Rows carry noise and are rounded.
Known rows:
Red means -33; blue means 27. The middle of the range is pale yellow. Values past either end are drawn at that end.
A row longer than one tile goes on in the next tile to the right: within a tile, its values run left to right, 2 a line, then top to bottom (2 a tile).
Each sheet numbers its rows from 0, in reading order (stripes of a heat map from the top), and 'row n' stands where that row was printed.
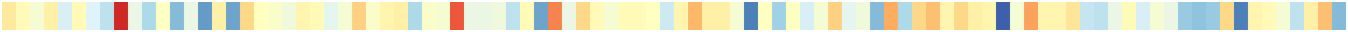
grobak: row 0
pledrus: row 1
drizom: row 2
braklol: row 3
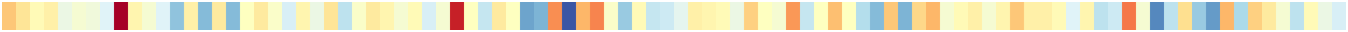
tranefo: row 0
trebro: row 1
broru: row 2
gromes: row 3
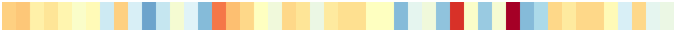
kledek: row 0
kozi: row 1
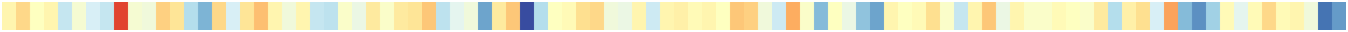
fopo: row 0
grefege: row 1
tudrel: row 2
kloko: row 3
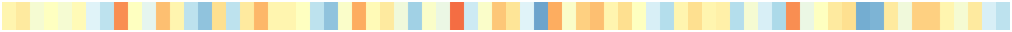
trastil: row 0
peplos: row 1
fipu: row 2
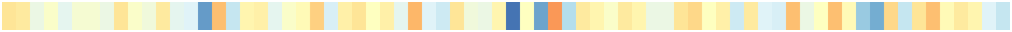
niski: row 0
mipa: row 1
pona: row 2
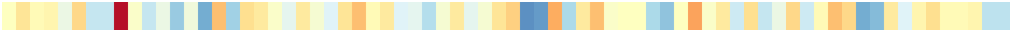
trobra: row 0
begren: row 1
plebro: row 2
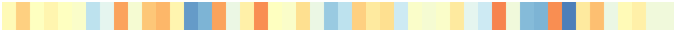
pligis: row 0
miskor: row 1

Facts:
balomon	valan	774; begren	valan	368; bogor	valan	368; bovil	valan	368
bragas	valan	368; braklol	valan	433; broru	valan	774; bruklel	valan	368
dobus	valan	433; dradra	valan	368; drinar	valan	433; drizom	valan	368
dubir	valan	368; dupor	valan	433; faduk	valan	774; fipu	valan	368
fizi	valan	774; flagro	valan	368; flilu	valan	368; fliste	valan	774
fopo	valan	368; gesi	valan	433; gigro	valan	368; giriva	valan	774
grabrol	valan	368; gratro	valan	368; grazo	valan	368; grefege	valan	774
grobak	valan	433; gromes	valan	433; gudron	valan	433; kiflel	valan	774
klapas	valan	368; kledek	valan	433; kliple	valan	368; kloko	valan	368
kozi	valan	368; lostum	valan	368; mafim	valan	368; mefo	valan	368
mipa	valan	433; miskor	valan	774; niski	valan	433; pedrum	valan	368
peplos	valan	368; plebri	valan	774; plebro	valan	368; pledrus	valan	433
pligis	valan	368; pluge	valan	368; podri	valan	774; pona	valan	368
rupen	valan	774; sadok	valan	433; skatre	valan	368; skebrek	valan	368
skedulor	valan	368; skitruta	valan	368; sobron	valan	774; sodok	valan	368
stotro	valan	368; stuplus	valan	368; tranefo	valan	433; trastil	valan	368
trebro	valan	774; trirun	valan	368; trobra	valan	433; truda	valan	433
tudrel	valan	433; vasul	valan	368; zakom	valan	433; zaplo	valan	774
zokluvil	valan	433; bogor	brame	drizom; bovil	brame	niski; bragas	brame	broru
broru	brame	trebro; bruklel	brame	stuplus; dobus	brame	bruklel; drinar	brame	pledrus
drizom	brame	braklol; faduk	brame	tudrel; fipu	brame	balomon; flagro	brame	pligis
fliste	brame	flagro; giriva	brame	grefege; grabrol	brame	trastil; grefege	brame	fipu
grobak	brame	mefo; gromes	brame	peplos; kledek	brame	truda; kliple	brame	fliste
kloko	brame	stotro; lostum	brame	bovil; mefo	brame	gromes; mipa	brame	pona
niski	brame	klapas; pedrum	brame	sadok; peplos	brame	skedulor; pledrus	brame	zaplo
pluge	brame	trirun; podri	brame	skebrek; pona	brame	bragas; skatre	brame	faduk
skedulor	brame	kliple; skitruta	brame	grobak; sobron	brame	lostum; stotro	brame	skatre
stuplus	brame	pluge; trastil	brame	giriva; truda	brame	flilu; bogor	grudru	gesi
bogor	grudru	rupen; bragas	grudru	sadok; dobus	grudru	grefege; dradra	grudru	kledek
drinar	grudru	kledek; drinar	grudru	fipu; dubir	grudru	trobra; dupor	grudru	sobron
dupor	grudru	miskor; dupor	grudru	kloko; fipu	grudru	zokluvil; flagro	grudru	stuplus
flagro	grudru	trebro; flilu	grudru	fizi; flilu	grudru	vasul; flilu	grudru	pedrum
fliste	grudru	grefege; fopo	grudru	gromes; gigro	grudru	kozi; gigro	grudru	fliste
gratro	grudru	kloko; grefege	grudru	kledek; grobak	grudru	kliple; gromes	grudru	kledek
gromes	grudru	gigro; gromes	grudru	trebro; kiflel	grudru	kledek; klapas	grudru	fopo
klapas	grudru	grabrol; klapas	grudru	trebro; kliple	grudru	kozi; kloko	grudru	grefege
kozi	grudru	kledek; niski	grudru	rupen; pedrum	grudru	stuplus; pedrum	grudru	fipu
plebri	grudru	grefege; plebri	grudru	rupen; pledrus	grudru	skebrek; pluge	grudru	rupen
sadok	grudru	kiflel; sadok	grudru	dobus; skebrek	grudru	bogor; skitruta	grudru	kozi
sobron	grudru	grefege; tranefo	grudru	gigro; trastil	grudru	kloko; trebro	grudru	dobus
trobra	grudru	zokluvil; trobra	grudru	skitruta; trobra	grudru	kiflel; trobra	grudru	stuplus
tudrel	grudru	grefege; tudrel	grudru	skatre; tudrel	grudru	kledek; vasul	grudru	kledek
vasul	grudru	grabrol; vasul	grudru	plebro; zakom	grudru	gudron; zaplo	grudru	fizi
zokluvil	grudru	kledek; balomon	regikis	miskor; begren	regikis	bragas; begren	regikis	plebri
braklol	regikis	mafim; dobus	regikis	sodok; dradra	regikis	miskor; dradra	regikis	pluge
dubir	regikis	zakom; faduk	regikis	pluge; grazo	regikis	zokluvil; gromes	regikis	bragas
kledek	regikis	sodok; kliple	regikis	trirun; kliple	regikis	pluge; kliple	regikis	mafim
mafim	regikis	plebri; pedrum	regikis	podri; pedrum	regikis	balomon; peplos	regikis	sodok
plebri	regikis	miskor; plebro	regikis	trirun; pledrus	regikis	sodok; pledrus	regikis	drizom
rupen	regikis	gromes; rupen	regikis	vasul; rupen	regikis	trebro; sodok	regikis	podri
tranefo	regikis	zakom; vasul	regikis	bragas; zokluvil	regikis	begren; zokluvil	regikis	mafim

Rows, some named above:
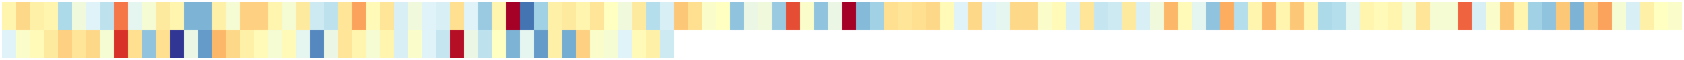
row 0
fipu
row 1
dradra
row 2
kozi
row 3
grabrol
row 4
zaplo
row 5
dobus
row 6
grobak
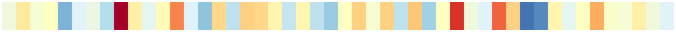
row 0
gigro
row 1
trirun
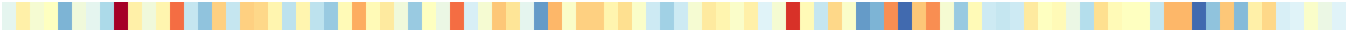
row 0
gigro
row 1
peplos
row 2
trebro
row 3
plebri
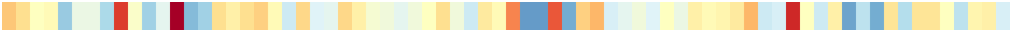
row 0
kozi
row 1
rupen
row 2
sadok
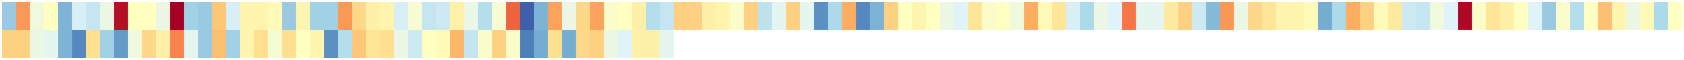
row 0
kliple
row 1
vasul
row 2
zokluvil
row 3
pedrum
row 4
dubir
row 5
bogor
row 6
balomon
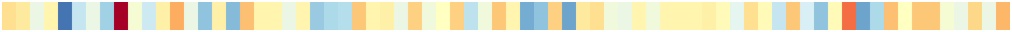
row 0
skitruta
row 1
faduk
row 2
kiflel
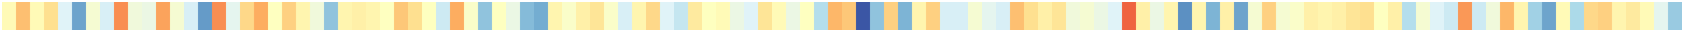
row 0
sodok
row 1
tudrel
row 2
plebri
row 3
zakom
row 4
mefo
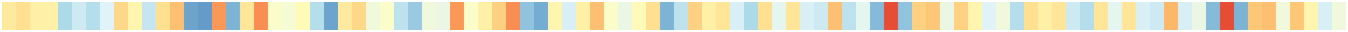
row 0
bragas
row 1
skebrek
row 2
podri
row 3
podri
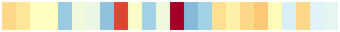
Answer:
kozi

